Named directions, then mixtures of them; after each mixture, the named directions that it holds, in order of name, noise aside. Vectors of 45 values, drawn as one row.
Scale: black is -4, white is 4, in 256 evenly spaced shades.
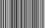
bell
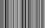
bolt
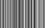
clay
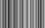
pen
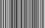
bell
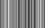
clay, pen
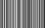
bell, pen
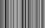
bolt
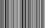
bolt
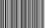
bell, bolt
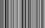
bolt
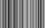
pen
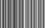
clay, pen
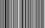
bolt, pen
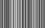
bell, bolt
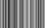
pen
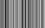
bolt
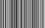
bell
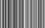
clay, pen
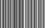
clay, pen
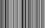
bolt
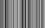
bolt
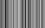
bolt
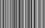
clay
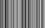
bolt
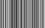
bell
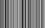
bolt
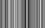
bolt, pen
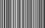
bell
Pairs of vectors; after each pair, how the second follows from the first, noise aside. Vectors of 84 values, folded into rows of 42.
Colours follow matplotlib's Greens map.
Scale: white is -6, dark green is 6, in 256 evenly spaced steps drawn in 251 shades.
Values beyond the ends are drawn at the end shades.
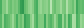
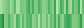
shuffled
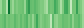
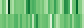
scaled up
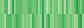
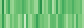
wrapped around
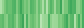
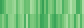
negated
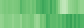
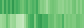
reversed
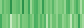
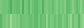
shrunk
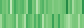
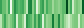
scaled up
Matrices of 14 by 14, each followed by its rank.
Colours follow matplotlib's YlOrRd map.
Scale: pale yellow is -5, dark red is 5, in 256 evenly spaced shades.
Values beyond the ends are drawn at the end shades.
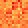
three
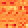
three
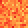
full rank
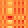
one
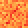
full rank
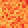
full rank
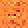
three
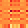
one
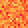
full rank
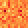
three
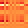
one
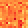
three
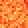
full rank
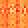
three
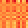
one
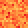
full rank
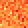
full rank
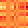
one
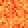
full rank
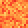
full rank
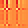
one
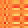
one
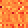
three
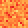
full rank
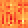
three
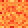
three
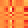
one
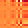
one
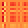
one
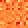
three
